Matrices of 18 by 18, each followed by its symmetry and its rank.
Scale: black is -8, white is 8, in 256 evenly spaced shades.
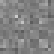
symmetric, rank three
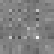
symmetric, rank three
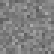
neither, full rank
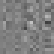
neither, rank three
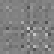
symmetric, rank three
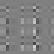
neither, rank one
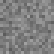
neither, full rank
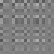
neither, rank one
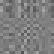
neither, rank three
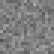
neither, full rank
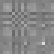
symmetric, rank three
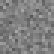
antisymmetric, full rank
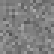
antisymmetric, full rank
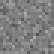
antisymmetric, full rank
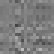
neither, rank three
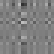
neither, rank one
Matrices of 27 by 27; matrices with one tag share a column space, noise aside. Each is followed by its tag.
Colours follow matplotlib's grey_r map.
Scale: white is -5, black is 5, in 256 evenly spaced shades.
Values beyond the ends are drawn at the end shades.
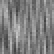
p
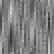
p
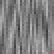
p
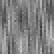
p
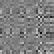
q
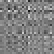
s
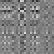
s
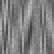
p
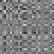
s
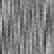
p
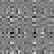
q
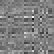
q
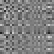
s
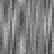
p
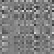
s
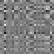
s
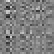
s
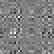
q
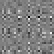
q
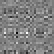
q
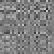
s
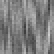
p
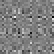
q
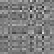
s
